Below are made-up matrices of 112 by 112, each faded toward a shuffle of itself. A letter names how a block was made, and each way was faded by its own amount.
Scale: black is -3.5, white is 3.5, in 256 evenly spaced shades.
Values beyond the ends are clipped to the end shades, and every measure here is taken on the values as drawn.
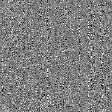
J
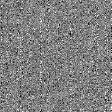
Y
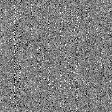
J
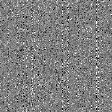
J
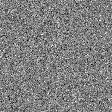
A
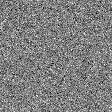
A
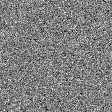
A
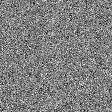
A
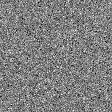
A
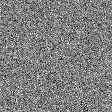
A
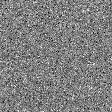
A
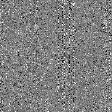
J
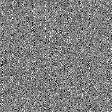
Y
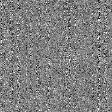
Y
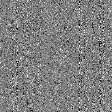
J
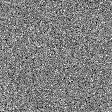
A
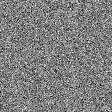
A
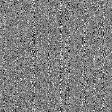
Y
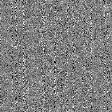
Y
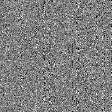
Y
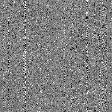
J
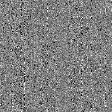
Y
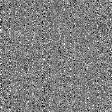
Y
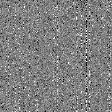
J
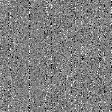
J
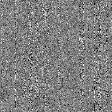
Y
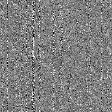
Y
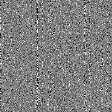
J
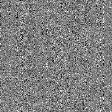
Y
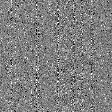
J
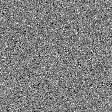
A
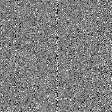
J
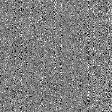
J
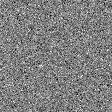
A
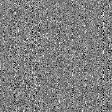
Y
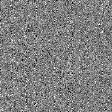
Y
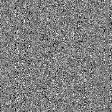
Y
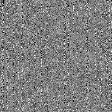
Y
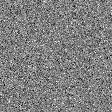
A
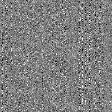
Y
